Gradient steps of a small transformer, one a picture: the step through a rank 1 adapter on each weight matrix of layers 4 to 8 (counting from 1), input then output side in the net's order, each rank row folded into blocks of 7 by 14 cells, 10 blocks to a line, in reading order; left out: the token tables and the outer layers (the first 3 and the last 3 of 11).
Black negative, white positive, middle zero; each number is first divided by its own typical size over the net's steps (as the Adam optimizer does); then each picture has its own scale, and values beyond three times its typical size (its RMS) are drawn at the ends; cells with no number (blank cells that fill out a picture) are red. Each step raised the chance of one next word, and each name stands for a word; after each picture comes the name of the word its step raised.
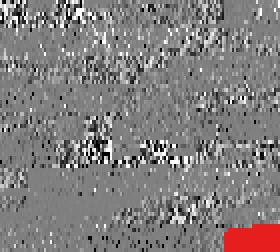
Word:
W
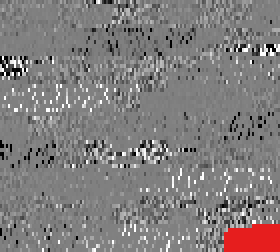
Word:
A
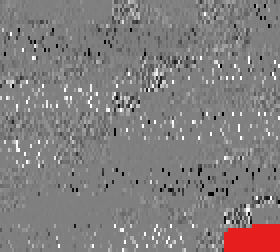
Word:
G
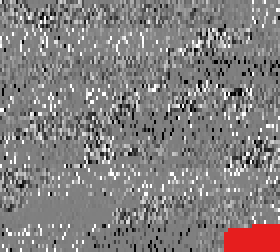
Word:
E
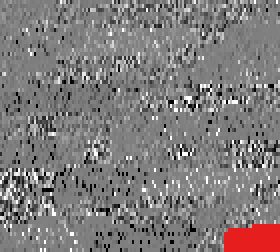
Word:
E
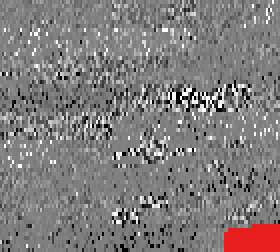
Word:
E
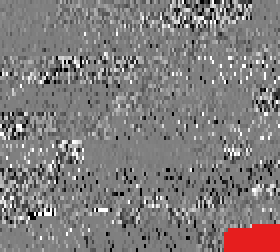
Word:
E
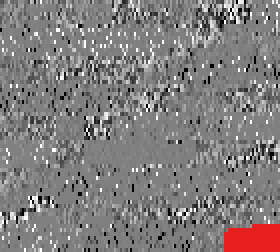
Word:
W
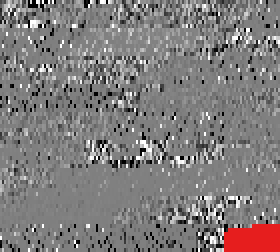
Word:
W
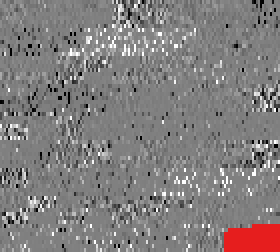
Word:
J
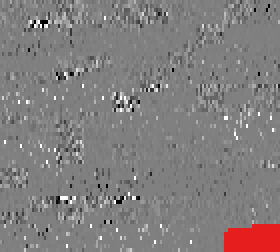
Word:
G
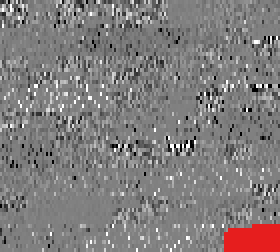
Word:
A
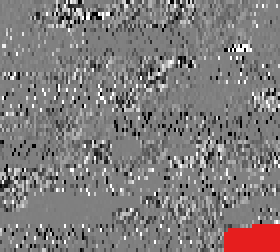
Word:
W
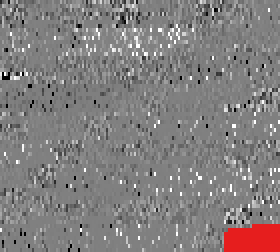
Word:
J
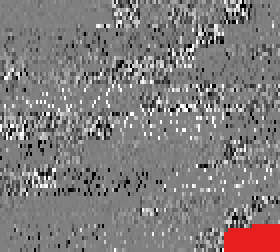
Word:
A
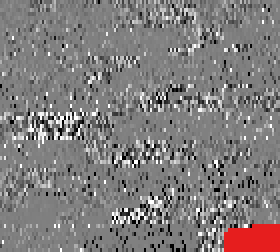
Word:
E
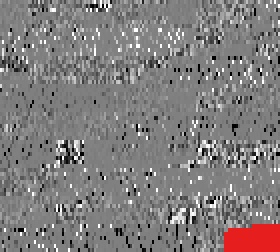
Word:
W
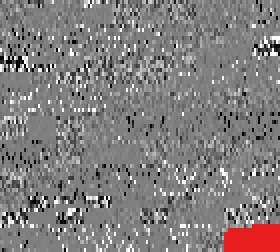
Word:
A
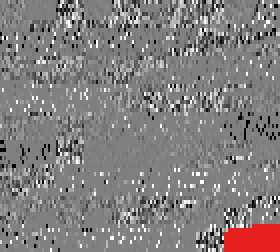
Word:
A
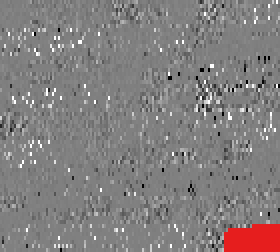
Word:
G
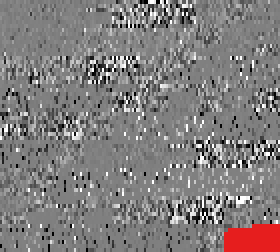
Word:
W
